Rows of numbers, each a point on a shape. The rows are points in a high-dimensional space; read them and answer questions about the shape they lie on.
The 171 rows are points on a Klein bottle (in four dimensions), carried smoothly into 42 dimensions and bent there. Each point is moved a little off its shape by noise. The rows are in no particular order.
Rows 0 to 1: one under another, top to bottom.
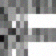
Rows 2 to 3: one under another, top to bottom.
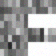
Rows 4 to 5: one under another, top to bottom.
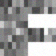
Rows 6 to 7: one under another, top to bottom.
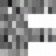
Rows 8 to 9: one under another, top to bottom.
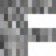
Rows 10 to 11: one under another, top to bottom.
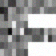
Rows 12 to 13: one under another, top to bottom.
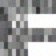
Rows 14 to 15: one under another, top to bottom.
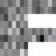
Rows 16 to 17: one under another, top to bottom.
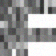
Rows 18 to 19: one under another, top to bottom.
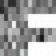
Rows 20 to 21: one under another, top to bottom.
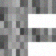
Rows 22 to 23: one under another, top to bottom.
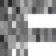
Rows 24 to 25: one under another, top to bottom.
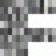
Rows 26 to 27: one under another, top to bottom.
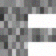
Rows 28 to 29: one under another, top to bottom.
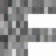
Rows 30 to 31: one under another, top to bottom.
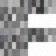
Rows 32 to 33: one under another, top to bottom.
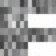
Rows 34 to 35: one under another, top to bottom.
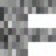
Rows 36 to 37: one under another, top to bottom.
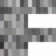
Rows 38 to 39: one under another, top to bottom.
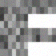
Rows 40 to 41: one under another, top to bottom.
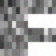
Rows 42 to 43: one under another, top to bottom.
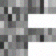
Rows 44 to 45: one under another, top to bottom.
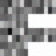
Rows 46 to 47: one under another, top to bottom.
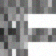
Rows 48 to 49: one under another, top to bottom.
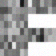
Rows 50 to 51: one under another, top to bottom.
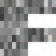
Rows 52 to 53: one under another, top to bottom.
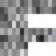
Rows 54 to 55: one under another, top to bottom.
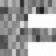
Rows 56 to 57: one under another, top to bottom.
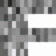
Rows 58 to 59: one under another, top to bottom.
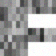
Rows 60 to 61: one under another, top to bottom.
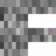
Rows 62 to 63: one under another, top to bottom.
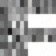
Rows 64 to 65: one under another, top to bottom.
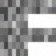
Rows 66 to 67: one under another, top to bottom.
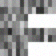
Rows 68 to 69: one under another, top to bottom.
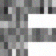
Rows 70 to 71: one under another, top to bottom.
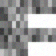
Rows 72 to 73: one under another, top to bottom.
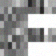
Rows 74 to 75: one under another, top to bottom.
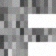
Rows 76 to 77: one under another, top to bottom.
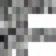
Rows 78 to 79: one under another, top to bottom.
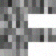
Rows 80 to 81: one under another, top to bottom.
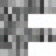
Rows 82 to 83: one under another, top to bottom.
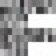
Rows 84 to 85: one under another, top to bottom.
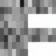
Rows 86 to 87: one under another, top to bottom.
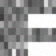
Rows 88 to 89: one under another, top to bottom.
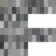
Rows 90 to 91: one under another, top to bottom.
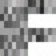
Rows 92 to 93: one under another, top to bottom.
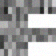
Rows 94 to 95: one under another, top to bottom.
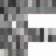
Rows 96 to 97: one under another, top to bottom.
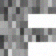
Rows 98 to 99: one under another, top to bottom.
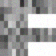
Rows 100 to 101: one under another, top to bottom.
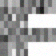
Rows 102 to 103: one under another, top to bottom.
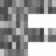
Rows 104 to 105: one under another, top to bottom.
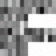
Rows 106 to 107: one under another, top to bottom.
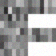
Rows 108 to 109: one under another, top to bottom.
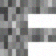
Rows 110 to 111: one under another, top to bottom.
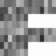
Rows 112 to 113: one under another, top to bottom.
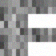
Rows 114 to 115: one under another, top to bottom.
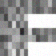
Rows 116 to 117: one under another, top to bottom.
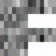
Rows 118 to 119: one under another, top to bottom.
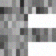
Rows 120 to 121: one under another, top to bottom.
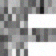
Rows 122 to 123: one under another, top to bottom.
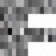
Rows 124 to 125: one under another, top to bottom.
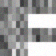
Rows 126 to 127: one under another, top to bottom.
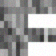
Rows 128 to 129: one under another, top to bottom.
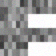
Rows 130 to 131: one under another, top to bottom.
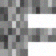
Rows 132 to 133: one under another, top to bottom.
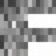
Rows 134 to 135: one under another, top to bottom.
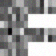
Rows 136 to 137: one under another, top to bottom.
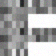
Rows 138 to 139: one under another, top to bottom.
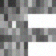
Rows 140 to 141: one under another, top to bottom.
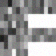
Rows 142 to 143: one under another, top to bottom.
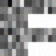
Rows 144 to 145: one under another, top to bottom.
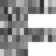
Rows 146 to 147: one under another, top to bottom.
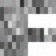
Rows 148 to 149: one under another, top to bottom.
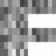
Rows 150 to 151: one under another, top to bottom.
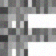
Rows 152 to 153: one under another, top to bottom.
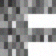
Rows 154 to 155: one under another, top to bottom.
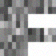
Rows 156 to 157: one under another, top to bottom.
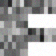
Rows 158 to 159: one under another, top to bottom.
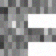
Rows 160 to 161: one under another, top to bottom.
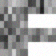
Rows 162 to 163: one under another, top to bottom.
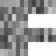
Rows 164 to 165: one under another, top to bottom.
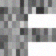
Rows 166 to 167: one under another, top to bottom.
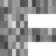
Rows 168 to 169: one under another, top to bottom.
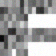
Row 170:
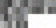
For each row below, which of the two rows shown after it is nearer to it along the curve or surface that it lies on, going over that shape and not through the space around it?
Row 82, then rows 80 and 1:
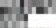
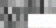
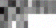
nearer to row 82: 80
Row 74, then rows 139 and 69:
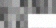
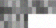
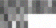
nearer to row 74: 139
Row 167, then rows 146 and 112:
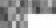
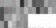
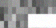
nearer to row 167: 112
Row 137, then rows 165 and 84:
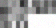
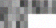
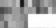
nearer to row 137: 84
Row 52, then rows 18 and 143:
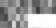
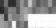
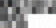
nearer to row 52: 18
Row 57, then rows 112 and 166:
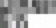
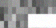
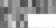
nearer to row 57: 166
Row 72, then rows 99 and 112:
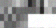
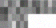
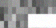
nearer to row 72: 112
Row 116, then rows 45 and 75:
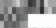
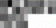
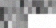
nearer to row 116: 75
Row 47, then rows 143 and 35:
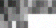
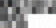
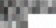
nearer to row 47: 143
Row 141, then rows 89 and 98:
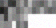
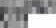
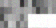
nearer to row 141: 98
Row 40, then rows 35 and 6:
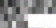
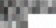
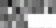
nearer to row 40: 6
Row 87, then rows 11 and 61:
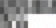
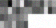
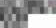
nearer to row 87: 11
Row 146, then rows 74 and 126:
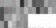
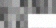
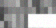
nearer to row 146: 74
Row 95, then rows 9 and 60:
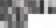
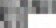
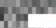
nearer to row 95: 60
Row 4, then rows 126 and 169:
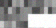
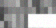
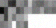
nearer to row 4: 169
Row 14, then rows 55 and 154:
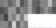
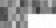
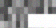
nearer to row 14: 55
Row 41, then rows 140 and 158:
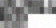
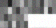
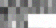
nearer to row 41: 140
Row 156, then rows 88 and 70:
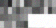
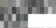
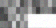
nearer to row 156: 70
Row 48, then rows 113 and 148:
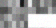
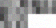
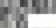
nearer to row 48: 113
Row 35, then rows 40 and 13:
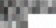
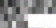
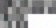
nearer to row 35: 13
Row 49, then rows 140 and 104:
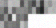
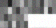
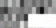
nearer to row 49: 104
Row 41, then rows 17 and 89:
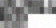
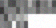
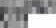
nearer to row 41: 89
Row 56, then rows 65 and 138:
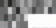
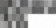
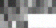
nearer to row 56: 138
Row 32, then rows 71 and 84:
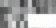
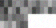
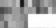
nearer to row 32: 84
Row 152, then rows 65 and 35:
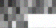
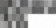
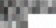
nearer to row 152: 65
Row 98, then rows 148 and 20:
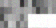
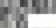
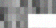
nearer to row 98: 148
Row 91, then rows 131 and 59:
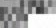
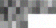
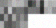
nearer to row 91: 59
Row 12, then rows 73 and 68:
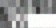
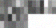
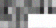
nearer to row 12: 68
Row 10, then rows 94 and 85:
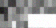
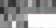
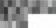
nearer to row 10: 85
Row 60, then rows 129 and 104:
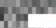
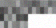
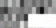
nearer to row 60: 129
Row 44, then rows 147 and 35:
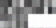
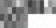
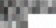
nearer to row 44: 35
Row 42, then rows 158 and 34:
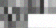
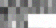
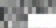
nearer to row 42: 34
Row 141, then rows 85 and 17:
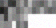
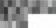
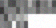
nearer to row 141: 85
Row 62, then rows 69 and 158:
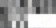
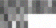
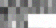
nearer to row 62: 69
